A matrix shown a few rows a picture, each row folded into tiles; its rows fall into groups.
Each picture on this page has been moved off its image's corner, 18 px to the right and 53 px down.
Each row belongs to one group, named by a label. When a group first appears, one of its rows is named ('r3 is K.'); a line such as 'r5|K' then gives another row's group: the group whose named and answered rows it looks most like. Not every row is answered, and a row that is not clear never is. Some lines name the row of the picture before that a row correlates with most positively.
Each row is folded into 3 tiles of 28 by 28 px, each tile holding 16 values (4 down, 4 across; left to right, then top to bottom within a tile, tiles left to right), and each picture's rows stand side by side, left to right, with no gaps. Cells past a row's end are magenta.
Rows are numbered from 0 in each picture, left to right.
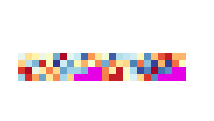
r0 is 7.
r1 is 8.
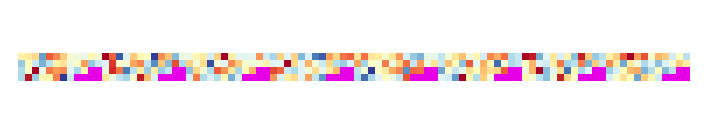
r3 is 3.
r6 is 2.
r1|2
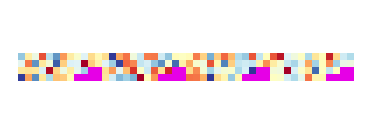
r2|7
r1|7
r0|7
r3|2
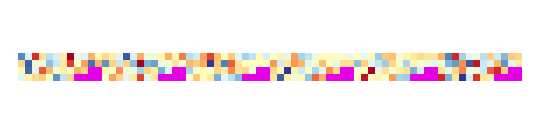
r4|8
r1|8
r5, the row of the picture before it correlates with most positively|1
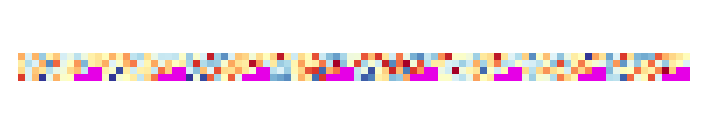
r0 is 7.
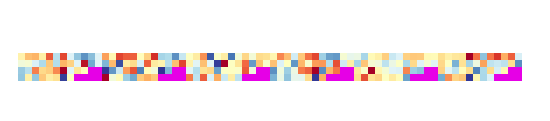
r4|8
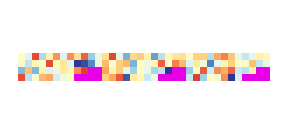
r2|8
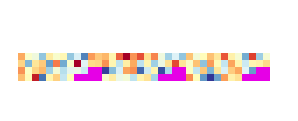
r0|7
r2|7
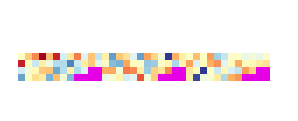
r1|7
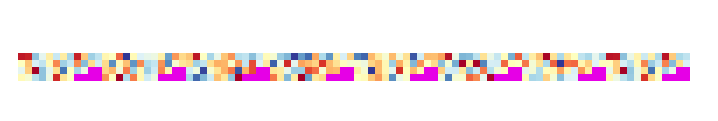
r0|2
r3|3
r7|2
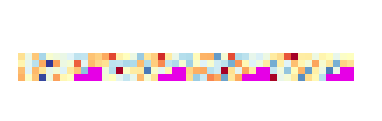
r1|2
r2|3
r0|7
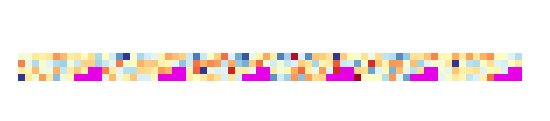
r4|3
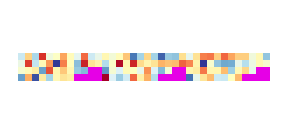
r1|3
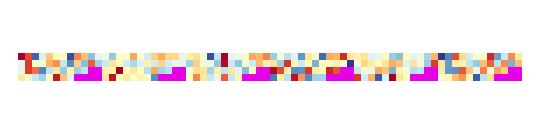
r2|8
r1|8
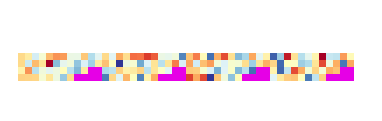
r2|7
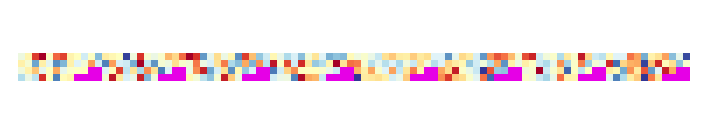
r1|8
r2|2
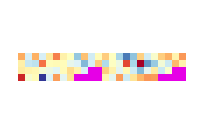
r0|7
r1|8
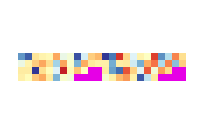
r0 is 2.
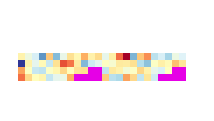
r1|3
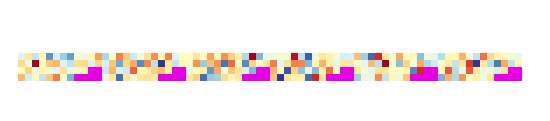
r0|3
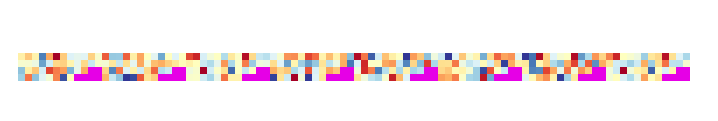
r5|8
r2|2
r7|2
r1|7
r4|2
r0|8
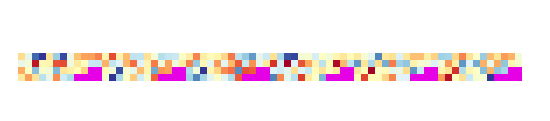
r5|8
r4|8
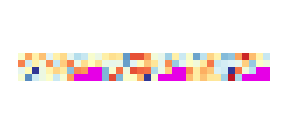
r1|8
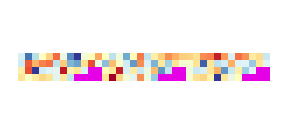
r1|8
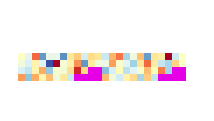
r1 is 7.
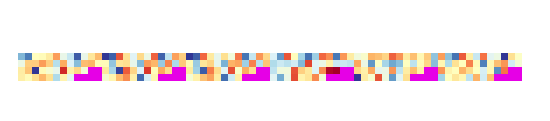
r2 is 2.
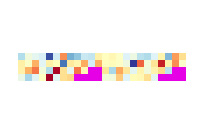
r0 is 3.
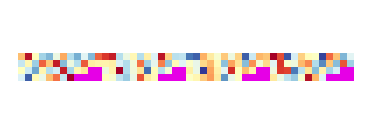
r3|2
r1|2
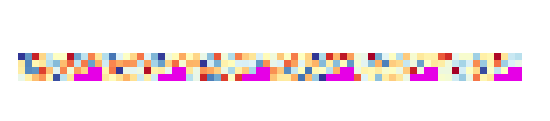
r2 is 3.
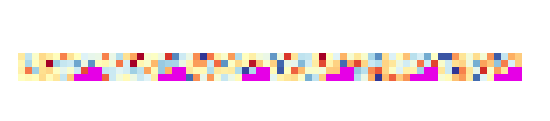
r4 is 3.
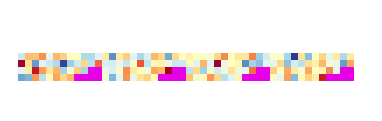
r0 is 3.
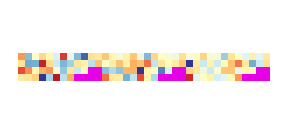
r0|7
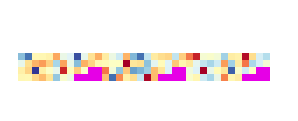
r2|2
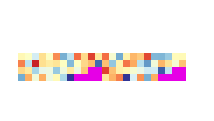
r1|7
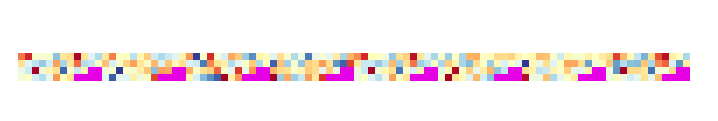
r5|8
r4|2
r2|7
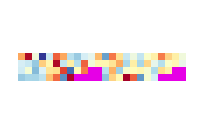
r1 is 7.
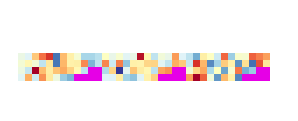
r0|8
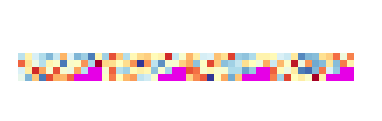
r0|3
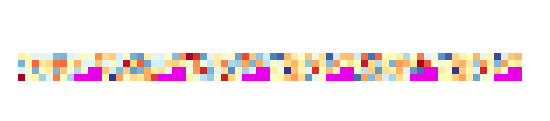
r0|3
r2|2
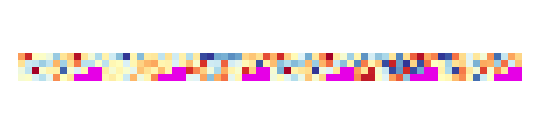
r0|2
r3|2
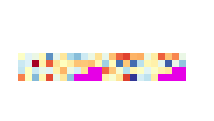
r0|3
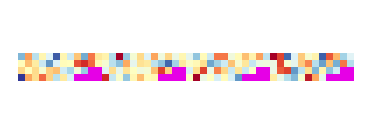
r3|2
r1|7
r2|8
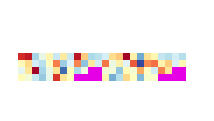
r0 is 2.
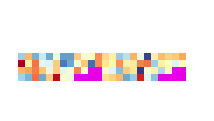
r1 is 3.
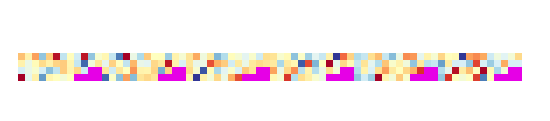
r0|7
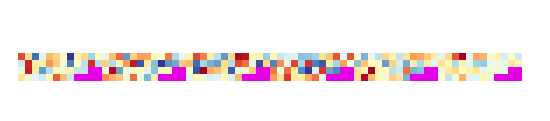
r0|2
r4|8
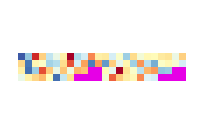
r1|8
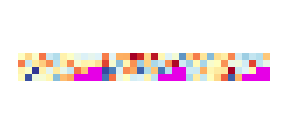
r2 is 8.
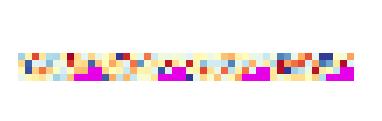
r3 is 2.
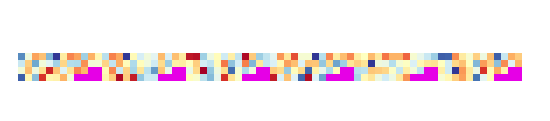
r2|2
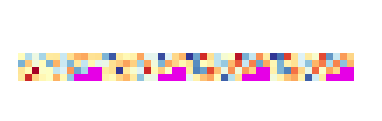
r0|8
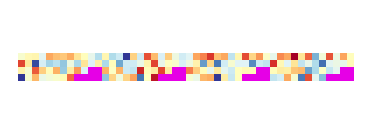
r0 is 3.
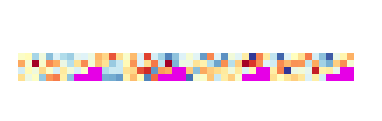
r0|3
